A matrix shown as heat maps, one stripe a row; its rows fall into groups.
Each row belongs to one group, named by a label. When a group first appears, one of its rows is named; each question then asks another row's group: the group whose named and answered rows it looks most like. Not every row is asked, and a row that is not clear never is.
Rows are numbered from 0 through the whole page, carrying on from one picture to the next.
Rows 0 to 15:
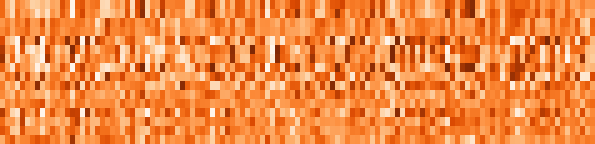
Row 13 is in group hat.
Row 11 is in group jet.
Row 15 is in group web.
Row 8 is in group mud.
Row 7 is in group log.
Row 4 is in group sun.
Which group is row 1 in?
log
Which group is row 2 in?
mud
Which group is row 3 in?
mud
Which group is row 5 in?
hat
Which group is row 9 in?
sun
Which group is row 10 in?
log
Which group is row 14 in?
sun
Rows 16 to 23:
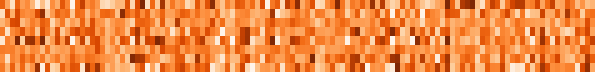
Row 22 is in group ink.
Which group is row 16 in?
log
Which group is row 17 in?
jet
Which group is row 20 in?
jet
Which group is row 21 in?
sun
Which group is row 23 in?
sun
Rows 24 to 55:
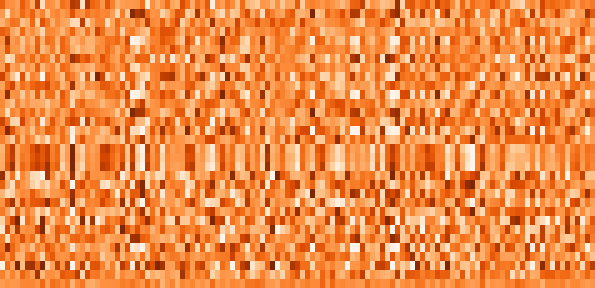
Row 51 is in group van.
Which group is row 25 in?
ink
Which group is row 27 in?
sun
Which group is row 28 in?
van
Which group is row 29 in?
van
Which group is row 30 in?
ink
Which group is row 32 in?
sun
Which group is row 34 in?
van
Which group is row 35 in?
log
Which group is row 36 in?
ink
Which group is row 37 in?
sun
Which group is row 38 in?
van
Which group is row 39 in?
log
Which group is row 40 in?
web
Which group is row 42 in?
web
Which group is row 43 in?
hat
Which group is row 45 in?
ink
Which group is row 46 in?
web
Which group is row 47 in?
log
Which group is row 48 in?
mud
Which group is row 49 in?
jet
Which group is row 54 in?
sun
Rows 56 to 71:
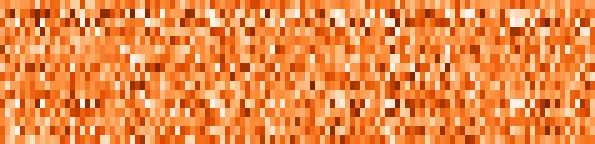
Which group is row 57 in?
web
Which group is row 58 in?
sun
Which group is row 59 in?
mud
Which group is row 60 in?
van
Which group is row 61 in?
hat
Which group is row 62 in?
van
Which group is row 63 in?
jet
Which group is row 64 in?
hat
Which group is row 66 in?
web
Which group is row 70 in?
sun
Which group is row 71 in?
log
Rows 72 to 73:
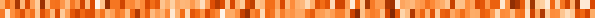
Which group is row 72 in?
mud
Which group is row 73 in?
ink
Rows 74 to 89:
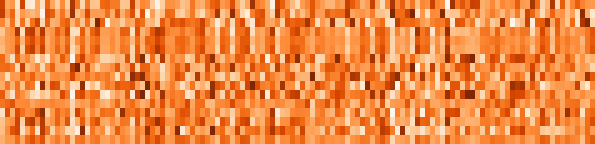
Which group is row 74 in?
hat
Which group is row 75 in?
hat
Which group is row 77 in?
jet
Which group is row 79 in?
jet
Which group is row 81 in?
hat
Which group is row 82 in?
ink
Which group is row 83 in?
mud
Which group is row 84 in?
log
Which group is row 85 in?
van
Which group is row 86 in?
jet
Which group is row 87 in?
jet
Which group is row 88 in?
mud
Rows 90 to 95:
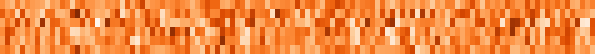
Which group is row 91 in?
hat
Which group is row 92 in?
mud
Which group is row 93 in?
van
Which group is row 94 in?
van
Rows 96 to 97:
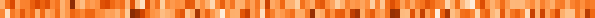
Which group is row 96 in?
web
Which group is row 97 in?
ink
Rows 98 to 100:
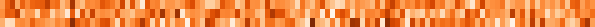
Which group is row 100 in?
ink
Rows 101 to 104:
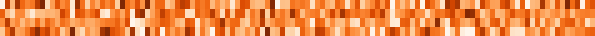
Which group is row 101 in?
jet
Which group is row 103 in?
van
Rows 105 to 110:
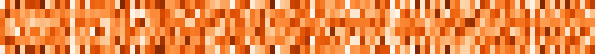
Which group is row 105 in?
jet
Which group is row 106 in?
van
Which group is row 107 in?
log
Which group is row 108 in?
sun
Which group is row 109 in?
van
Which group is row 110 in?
jet
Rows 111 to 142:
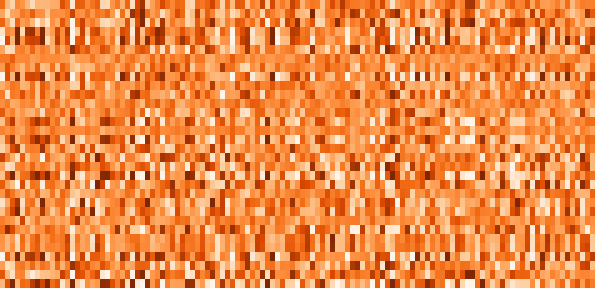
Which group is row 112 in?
ink
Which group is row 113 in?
log
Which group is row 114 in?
jet
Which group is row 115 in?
jet
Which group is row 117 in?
van
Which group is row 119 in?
jet
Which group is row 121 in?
ink
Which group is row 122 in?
mud
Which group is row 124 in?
web
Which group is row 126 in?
web
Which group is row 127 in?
mud
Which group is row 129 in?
ink
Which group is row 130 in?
web
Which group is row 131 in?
sun
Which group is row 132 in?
van
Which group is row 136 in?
van
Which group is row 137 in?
sun
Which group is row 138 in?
sun
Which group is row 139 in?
jet
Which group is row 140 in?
ink
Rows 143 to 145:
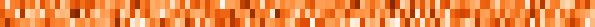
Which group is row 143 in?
ink
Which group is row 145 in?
van
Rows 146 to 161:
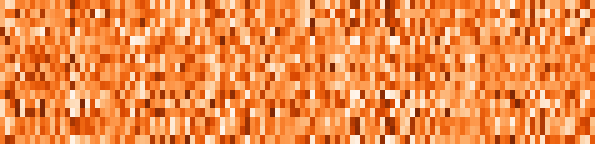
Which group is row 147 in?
mud
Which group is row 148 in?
ink
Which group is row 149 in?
hat
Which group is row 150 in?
van
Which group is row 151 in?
jet
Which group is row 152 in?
web
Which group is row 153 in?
sun
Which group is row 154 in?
jet
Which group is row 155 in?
web
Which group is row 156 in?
van
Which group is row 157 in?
mud
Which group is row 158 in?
jet
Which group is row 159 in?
ink
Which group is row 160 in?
ink
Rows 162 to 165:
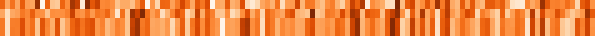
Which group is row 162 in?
sun
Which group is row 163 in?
ink
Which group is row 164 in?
ink
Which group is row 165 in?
ink
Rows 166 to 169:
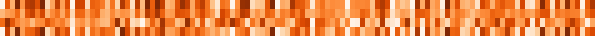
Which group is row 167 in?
jet
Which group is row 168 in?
van
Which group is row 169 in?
jet
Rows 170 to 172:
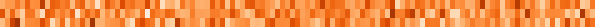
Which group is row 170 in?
mud
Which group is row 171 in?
hat
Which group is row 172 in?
mud
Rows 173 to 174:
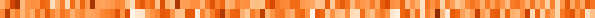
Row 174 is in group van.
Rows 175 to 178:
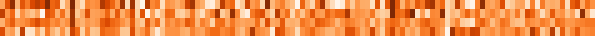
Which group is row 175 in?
web
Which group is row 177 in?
web
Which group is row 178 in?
hat
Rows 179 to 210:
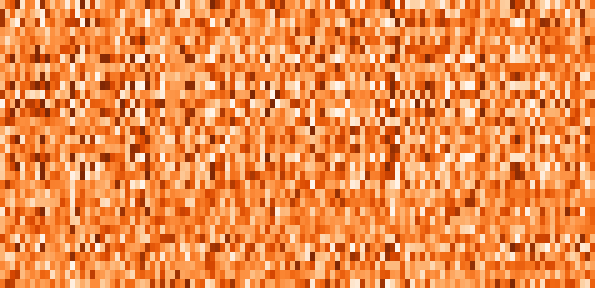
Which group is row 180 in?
hat
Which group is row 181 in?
sun
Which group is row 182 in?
log
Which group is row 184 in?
sun
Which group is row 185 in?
web
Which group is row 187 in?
mud
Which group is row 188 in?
web
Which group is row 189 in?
hat
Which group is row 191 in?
web
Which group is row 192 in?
van
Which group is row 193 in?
ink
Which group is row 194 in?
mud
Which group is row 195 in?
ink
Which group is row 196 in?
web
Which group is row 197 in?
mud
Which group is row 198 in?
mud
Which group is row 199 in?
van
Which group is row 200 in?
log
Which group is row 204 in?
web
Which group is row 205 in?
sun
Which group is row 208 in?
log
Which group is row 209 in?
mud
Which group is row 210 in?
van
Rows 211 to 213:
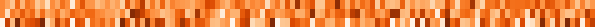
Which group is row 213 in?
jet
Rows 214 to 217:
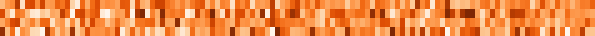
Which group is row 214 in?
jet
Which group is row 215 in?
log
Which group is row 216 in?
mud
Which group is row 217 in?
hat
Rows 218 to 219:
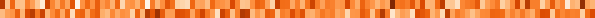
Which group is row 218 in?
hat
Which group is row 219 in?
jet
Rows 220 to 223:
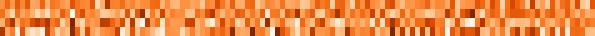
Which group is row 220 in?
mud
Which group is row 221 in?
log
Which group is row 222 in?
web
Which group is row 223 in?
hat
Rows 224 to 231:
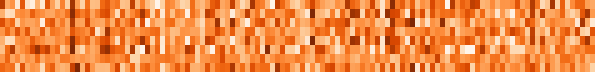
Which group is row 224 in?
hat
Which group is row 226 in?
hat
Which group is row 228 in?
ink
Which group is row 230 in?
van
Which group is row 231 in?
hat
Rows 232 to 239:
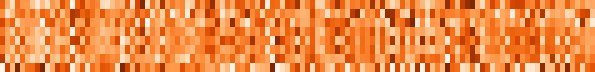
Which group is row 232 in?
log
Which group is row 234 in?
hat
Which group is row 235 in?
log
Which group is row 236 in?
hat
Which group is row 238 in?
hat
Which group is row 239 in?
jet
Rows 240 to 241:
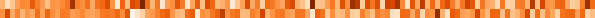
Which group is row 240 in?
ink
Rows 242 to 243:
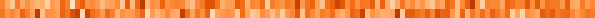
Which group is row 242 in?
log
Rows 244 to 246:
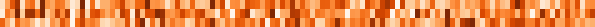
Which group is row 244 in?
mud
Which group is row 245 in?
jet
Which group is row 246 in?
log
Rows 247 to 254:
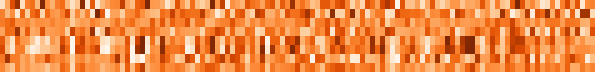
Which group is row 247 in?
mud
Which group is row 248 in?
sun
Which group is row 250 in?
mud
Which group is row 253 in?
van
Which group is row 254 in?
log
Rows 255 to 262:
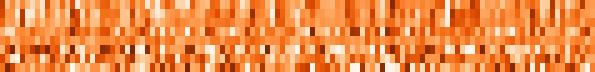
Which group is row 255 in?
hat
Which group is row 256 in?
hat
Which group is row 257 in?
hat
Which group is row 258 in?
ink
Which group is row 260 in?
web
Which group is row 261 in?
sun
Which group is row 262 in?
van
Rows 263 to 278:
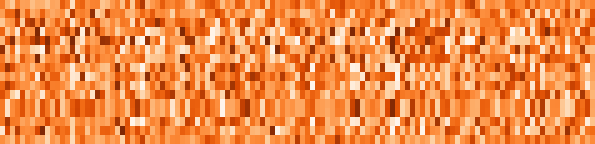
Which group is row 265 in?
jet
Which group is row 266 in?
sun
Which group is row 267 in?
web
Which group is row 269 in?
sun
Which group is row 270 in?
van
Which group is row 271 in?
mud
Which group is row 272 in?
van
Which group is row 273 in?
sun
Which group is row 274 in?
ink
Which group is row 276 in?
van
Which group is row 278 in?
log
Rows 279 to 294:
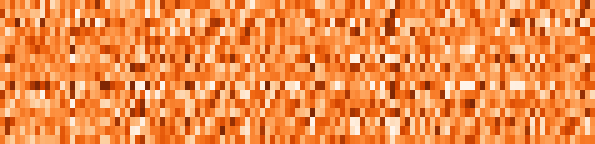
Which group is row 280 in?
hat
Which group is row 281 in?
mud
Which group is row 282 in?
ink
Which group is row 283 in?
jet
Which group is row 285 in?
van
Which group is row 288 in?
web
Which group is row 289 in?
hat
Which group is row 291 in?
ink
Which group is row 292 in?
van
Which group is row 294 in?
log
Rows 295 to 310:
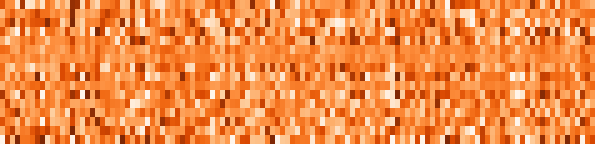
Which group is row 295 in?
hat
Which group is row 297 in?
web
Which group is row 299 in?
ink
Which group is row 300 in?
sun
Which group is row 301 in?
sun
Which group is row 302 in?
log
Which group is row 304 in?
jet
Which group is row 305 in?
sun
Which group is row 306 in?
van
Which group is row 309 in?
web
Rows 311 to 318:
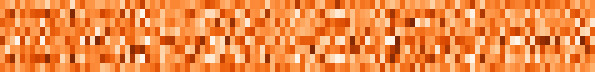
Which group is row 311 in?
log
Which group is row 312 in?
web
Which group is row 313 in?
hat
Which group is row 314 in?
mud
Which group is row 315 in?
sun
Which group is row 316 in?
ink
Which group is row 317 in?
web
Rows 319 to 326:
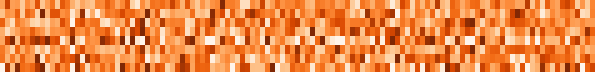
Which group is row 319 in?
van
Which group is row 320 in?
mud
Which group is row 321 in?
log
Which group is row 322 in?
ink
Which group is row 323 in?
web
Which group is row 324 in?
log
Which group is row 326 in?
jet
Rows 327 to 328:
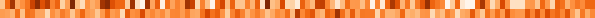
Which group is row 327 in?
web
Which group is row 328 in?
log
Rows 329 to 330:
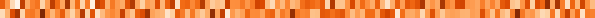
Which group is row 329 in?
sun
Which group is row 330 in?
mud
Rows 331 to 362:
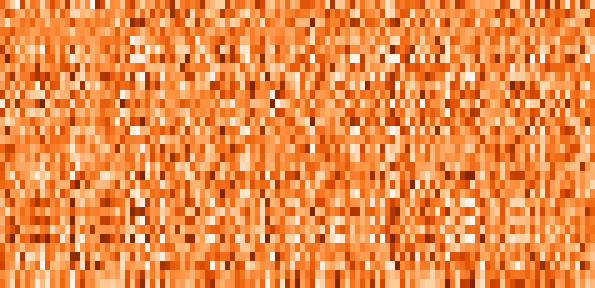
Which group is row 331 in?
sun
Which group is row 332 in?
van
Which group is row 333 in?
ink
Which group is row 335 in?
van
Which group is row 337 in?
van
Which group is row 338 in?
sun
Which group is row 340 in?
mud
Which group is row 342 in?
jet
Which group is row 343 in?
hat
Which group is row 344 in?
ink
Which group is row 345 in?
van
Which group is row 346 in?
mud
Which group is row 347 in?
van
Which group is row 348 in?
van
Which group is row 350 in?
log
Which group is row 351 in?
hat
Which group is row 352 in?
van
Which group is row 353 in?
web
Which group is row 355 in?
web
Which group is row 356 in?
mud
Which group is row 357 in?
web
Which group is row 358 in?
hat
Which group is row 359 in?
hat
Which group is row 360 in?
sun
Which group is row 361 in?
log
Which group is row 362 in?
log
